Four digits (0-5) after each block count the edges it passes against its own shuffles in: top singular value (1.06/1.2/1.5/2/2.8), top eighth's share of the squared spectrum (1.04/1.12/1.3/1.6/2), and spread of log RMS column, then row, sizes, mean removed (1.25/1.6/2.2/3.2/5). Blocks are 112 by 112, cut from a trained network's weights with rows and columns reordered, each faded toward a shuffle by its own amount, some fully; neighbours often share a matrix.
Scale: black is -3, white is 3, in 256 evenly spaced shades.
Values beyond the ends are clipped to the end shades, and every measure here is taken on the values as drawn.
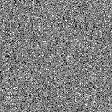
4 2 1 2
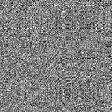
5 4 1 3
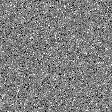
0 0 0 0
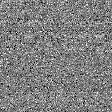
3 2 0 1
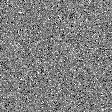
0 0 0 0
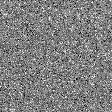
2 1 0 0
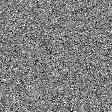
2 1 0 0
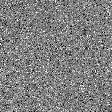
2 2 0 1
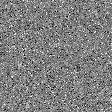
0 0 0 0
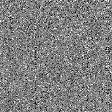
3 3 2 1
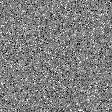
1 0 0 1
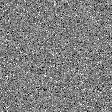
1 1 0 0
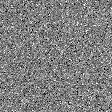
1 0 0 0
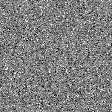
2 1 0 0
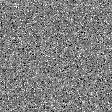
1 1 0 0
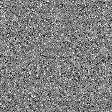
2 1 0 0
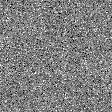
2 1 0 0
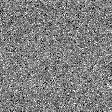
3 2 0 0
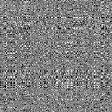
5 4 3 4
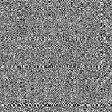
5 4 2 3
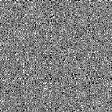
4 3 2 2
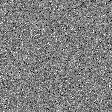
0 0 0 0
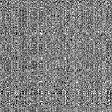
4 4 2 3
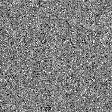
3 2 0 1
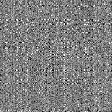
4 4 2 3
